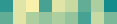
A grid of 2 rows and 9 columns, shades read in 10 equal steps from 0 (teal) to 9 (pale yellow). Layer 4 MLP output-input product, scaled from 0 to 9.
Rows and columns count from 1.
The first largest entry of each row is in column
3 2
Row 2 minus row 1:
2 0 -3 3 -2 -2 -1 1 4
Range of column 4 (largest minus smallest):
3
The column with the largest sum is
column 2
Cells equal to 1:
1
